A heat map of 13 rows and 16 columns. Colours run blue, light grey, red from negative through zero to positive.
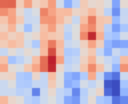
Ninth with the lowest average: bottom right. Stripes: upright, repeating 3 times. Histogram: bell-shaped. Seam: horizontal, 70% of the way down, the top part higher.
